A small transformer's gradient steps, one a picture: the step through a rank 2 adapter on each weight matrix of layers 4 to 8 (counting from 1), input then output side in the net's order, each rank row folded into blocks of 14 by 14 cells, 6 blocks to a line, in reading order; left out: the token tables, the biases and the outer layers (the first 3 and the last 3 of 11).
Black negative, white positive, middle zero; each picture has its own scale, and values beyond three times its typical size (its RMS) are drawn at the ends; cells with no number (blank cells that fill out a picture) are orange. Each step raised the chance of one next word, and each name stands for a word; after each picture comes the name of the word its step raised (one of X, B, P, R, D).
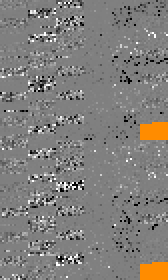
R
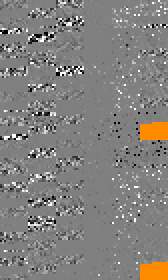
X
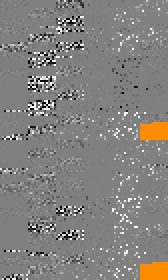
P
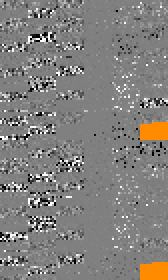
X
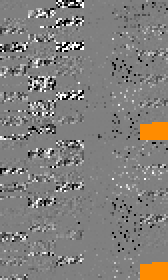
R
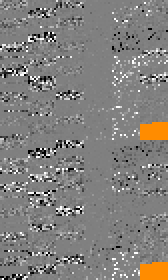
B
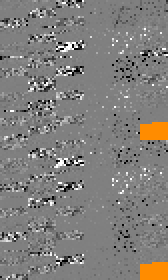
R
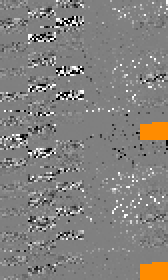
X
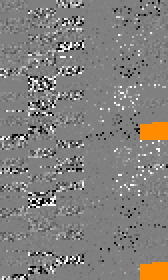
R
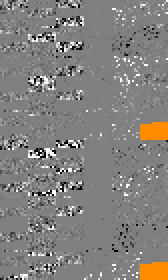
B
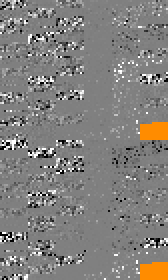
B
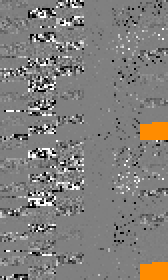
R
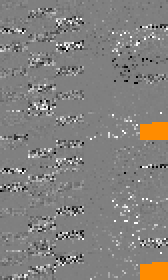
P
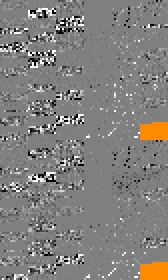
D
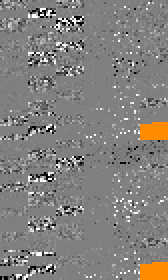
D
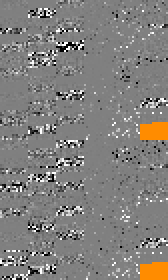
D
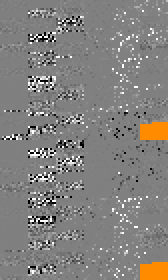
X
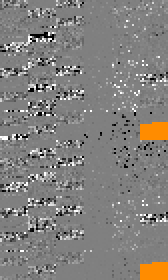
X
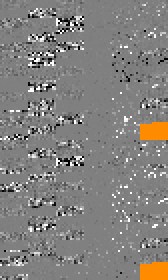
P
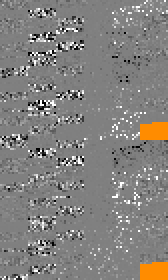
P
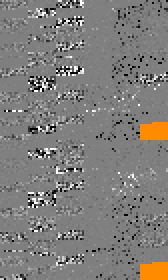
R
